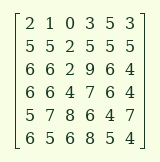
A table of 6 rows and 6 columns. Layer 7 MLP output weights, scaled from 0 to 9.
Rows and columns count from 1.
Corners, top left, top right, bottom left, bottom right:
2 3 6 4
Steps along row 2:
same down up same same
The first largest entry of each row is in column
5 1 4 4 3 4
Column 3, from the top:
0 2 2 4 8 6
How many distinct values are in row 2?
2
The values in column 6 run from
3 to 7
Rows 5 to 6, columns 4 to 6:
6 4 7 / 8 5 4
